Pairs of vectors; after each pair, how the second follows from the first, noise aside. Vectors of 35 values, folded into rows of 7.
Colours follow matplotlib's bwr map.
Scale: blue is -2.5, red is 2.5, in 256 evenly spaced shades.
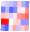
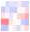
shrunk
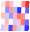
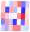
wrapped around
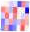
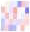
shrunk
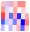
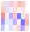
shrunk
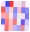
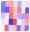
wrapped around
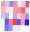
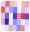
wrapped around
